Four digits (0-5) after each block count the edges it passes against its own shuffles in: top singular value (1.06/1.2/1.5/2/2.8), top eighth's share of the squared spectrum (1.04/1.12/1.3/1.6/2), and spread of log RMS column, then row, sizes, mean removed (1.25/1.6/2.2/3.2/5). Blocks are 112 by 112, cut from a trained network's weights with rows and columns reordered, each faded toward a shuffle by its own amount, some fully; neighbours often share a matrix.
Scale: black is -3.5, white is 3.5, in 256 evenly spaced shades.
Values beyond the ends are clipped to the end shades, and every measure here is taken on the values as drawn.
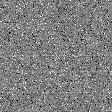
1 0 0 0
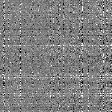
4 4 4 1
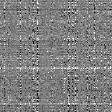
4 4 4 2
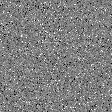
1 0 0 0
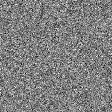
3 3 0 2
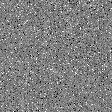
1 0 0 0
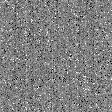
2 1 0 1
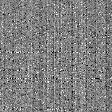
4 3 1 3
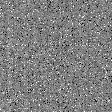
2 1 0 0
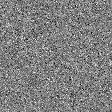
0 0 0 0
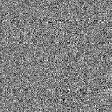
3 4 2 3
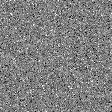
0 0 0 0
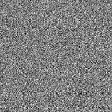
3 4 1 2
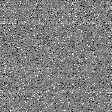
2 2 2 0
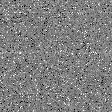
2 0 0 0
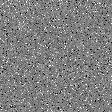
0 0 0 0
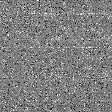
2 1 1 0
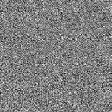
4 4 1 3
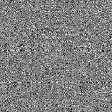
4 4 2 3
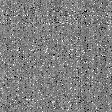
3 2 0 2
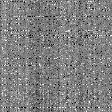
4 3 0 3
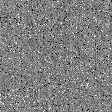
1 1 0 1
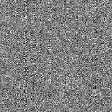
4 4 3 2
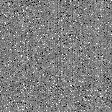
2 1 0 1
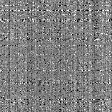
4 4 1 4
